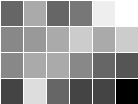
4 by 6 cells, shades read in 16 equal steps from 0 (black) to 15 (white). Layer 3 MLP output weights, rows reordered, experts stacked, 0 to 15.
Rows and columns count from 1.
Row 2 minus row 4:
4 -4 4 8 6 12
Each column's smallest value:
4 9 6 4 4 0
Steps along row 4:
up down down same down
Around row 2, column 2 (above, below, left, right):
10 10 8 10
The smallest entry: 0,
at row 4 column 6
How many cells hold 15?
1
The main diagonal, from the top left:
6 9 10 4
